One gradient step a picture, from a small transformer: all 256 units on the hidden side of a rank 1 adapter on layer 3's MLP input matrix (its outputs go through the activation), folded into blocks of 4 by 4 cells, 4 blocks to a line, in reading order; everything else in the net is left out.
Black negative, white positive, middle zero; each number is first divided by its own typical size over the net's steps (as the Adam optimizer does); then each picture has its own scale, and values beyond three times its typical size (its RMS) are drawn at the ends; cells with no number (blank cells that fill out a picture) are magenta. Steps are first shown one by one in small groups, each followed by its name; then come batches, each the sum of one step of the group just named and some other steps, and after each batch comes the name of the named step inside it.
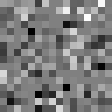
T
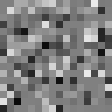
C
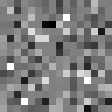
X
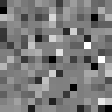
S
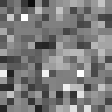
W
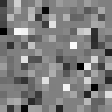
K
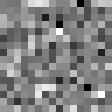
C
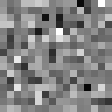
T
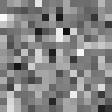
S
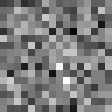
K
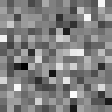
T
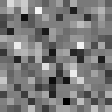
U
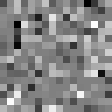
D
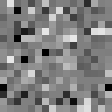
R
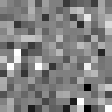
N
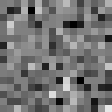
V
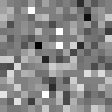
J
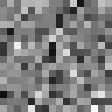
U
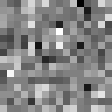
J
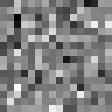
D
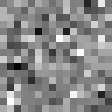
D
